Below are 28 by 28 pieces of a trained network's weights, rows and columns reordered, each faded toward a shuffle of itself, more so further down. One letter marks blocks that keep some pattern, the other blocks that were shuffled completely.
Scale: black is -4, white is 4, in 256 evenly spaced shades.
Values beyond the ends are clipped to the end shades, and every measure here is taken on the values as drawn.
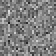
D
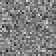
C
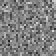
C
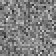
C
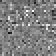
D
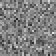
D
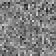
D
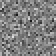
D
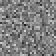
C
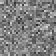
C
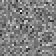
D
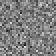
D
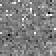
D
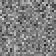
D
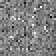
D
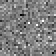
C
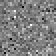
C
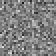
D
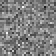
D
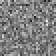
C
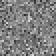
D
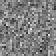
C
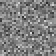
C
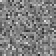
C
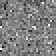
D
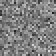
C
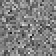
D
